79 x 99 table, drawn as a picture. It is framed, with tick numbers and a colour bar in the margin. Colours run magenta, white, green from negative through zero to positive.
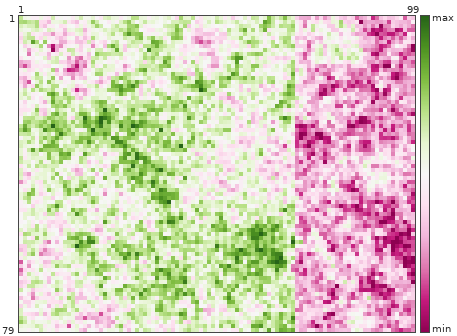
Ninth with the highest average: bottom middle. Grain: blotchy. Seam: vertical, 70% of the way across, the left part higher. Average level on the scale: 50%. Histogram: bell-shaped.
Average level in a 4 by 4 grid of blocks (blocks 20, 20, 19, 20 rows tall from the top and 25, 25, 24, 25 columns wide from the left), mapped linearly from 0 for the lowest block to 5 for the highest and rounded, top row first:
3441 / 5520 / 4540 / 3540
